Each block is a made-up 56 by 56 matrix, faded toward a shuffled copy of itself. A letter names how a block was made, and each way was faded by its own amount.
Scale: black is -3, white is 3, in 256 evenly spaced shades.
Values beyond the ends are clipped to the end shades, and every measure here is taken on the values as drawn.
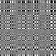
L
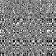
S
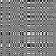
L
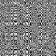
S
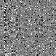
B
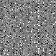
B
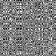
S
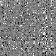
B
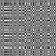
L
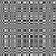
L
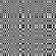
L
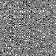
B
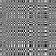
L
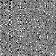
B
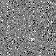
B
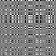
L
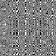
S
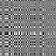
L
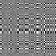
L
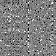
B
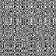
S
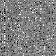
B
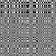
L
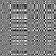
L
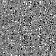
B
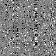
B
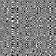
S
